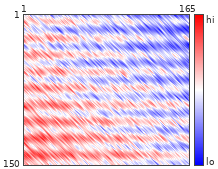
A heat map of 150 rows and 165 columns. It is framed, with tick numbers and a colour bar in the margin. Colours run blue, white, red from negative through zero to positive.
Average level on the scale: 50%. Mirror symmetry: none. Slope: up to the bottom left. Histogram: bell-shaped. Ninth with the lowest average: top right. Stripes: horizontal, repeating 9 times. Ninth with the highest average: bottom left.
